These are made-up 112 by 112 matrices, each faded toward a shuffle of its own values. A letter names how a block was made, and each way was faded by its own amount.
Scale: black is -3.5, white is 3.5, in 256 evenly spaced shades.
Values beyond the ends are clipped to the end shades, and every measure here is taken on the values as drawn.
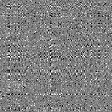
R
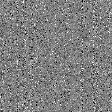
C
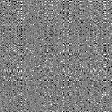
R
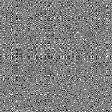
R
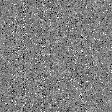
C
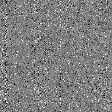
C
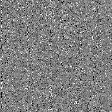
C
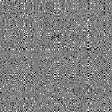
R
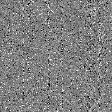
C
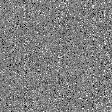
C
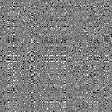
R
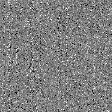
C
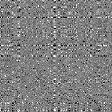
R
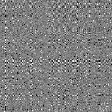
R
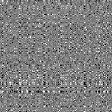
R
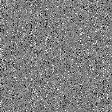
C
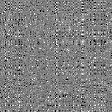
R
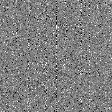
C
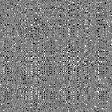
R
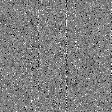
C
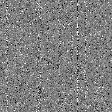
C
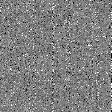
C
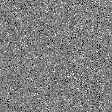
C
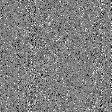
C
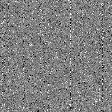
C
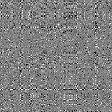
R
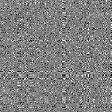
R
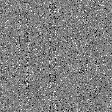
C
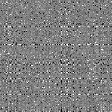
R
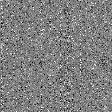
C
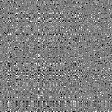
R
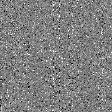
C
